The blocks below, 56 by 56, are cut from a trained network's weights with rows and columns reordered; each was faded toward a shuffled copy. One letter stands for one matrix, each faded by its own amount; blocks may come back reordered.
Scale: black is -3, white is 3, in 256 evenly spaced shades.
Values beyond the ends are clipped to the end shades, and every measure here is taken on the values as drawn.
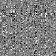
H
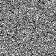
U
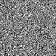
U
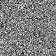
U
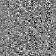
H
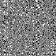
H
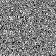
U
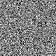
U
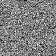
U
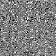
H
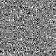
H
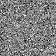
U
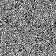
U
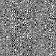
H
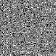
H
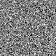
U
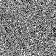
U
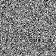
U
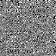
H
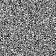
U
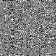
H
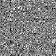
H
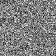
U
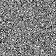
U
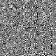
H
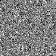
U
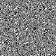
H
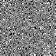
H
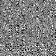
H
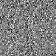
H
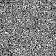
U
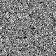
U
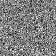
U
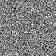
U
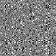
H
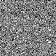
U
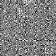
H
